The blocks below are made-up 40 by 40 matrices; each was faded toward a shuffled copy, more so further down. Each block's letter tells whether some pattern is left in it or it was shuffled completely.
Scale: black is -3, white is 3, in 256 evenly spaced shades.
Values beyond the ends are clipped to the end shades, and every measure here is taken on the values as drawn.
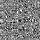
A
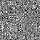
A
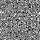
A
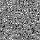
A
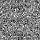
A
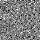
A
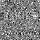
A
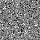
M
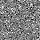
M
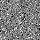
M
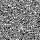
M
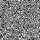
A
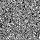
M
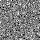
M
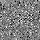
A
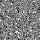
A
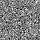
M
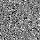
A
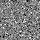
M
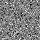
M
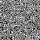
A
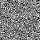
A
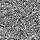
M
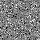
M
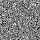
A
